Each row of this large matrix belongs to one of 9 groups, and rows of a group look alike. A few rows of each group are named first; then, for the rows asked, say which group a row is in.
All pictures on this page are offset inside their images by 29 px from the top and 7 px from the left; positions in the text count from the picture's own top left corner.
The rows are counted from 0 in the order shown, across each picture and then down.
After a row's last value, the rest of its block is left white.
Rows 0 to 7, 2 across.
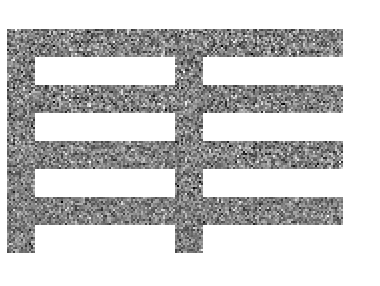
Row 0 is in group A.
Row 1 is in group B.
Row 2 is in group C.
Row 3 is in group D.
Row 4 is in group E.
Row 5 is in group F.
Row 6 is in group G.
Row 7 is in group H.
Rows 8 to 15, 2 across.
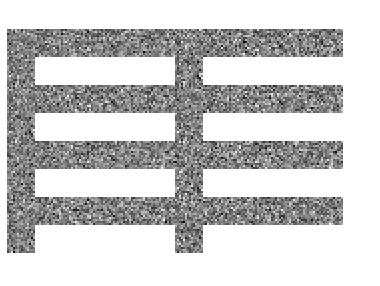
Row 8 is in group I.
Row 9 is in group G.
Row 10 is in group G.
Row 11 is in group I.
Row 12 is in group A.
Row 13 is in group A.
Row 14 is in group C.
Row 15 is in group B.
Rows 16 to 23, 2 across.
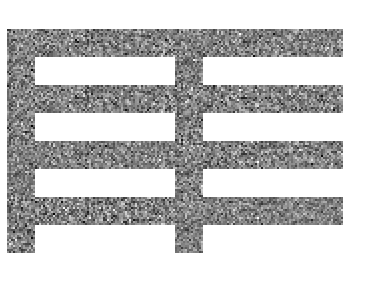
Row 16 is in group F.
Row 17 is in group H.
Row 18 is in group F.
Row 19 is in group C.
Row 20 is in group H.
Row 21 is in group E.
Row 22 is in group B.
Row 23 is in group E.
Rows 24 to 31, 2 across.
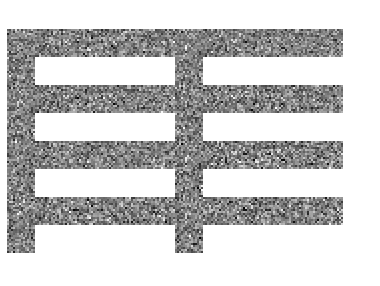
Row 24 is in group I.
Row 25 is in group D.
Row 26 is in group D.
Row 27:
B
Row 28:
A
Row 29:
D
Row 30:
C
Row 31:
F
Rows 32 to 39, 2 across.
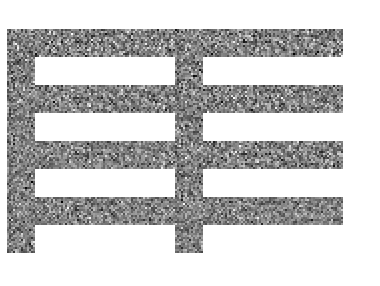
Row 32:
H
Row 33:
F
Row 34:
C
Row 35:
B
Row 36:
F
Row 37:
C
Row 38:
G
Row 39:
E
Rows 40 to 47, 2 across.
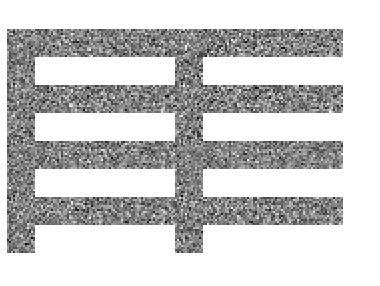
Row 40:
C
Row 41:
D
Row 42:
A
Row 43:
A
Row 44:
I
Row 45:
I
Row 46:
F
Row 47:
B
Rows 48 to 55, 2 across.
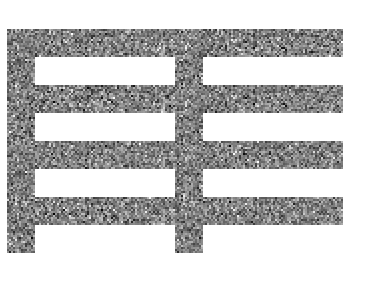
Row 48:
H
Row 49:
D
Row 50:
A
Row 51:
D
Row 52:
H
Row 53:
G
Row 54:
B
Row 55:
B
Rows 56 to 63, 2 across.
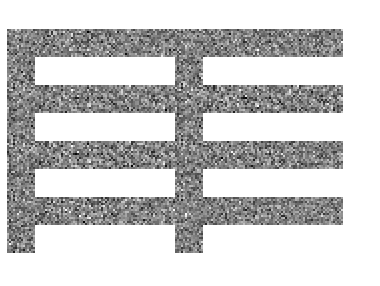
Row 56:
A
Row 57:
G
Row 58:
C
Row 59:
C
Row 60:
C
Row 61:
B
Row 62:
I
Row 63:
D
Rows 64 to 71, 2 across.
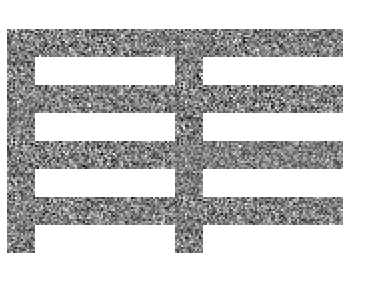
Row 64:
B
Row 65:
G
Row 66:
C
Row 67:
B
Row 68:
B
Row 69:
H
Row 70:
A
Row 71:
B
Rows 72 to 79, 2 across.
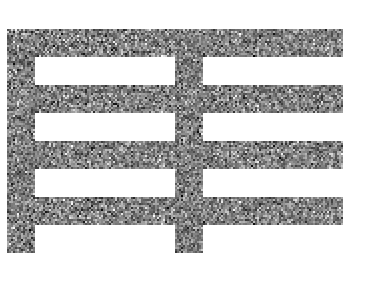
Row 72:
B
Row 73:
H
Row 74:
D
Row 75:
G
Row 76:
H
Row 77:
I
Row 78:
A
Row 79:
H
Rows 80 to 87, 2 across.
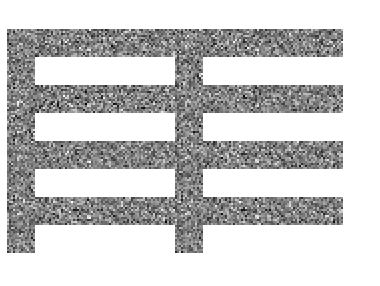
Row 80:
I
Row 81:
G
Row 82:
D
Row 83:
F
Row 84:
G
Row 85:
C
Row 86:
C
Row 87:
C
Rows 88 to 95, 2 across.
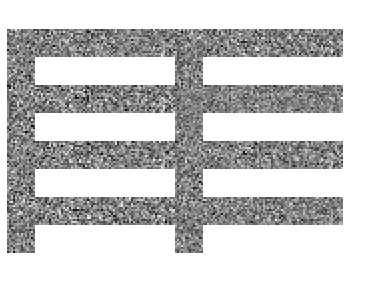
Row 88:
A
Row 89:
C
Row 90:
F
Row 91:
I
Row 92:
A
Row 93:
F
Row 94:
C
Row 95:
B
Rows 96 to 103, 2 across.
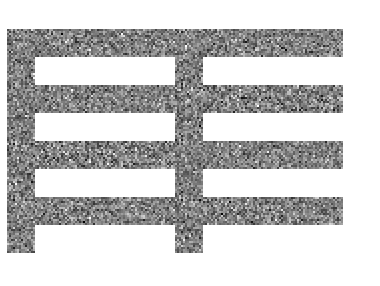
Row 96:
G
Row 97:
D
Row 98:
H
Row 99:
C
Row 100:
B
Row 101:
H
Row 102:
E
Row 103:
B
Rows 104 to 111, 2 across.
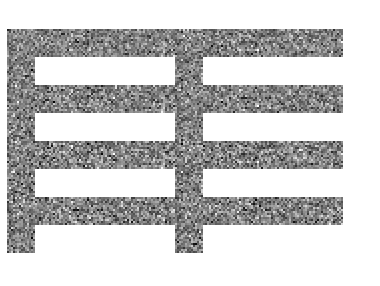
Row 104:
F
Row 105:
E
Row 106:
A
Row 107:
C
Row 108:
A
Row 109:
E
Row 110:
C
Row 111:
F
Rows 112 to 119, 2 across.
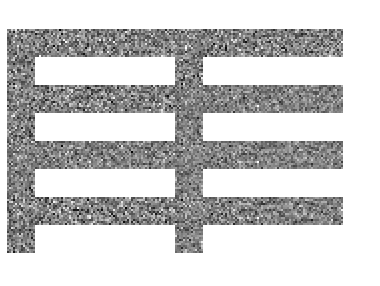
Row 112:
B
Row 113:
D
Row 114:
A
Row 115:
G
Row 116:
G
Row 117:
E
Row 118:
C
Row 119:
E
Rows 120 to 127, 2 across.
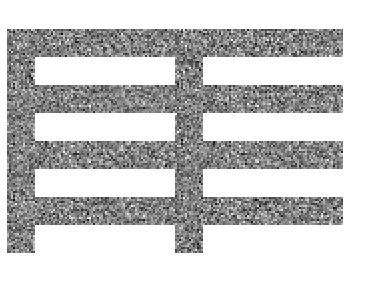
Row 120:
G
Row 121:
B
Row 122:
E
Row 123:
I
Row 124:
C
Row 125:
C
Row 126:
E
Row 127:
A
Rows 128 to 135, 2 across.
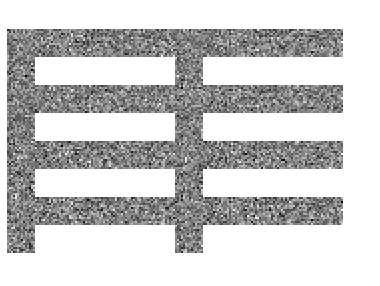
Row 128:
F
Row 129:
I
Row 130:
H
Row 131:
E
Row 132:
G
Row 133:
D
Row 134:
A
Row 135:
I
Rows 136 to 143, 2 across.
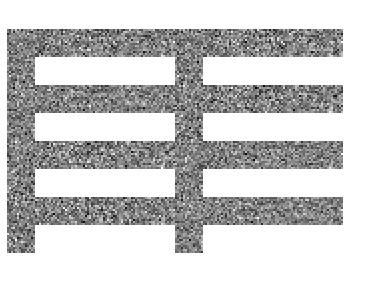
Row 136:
I
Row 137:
I
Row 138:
E
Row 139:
A
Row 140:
A
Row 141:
D
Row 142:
B
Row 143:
E
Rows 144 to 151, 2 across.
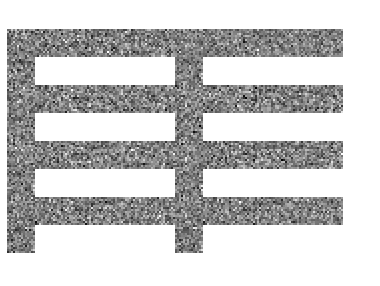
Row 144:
B
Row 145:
G
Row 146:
C
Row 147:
F
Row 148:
E
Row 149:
D
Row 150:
H
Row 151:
H
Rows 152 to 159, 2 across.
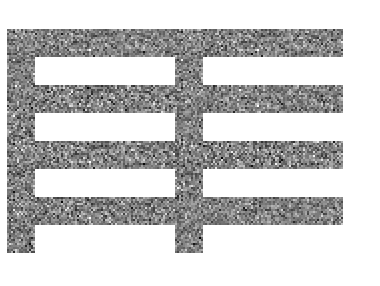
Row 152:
E
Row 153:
E
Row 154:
A
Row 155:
C
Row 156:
E
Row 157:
B
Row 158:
G
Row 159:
F
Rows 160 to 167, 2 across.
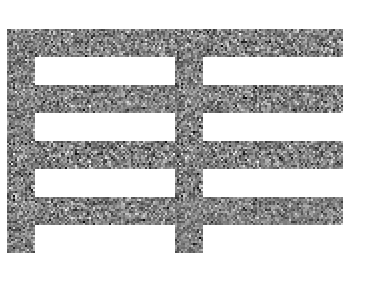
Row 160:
H
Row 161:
C
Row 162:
E
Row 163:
F
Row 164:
G
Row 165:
G
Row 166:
E
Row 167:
F
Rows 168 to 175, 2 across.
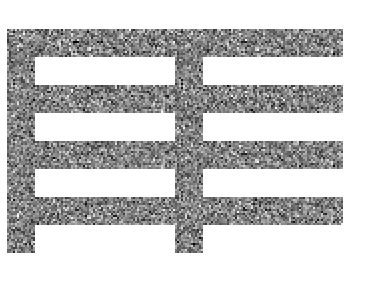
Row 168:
C
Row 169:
C
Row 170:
A
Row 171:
B
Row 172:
A
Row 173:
C
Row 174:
D
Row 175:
F
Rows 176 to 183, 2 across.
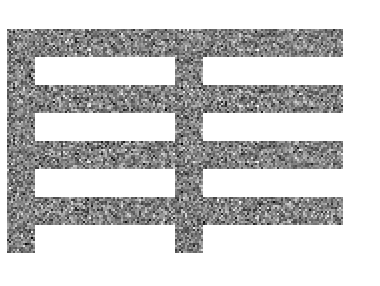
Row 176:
G
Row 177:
E
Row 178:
C
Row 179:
E
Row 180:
I
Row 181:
E
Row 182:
F
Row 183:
H
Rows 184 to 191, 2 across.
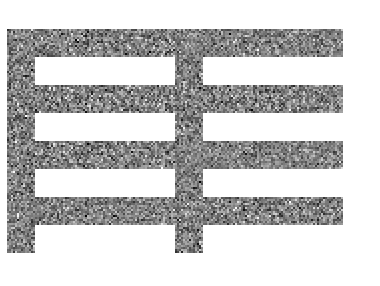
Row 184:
F
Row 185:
G
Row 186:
H
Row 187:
B
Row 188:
A
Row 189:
F
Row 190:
D
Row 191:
G
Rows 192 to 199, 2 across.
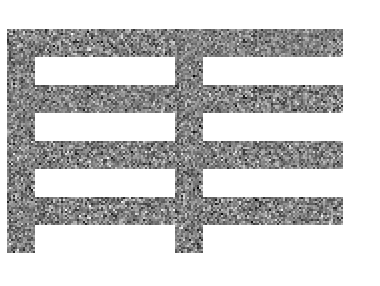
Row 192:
C
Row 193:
F
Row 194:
A
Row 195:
F
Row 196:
G
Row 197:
G
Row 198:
I
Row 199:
A
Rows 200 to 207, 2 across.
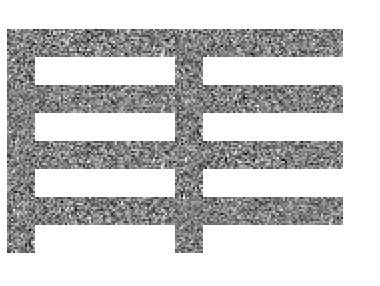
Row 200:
A
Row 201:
B
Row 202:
I
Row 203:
G
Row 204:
A
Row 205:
D
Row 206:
G
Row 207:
A
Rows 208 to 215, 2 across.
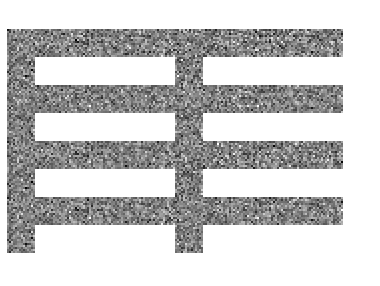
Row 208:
F
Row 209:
I
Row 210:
G
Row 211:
E
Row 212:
F
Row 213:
H
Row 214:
F
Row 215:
I
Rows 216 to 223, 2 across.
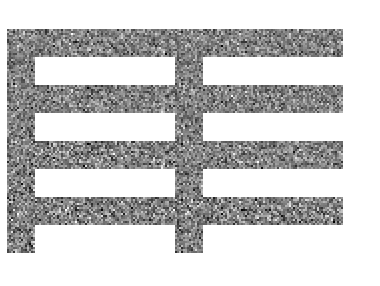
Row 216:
C
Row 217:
C
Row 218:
A
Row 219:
B
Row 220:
A
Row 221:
E
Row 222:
G
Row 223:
C
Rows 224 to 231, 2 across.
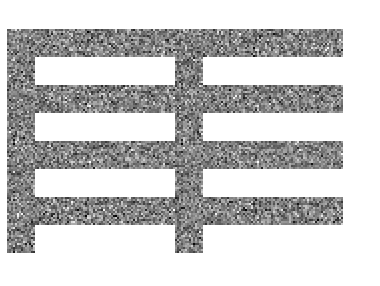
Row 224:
A
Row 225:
H
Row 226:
I
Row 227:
G
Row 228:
E
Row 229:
E
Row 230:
D
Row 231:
F
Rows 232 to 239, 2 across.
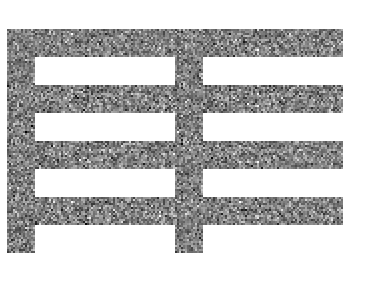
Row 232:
H
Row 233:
G
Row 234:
F
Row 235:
I
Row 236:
I
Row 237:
E
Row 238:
H
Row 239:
C
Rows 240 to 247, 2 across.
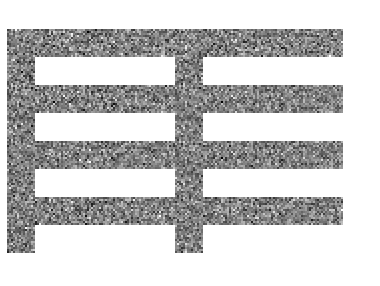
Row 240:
A
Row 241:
D
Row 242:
B
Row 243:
B
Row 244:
I
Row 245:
B
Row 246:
H
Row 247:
I
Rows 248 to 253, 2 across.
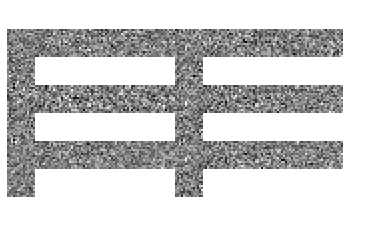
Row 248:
I
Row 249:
F
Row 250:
C
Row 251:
D
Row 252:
A
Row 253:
D
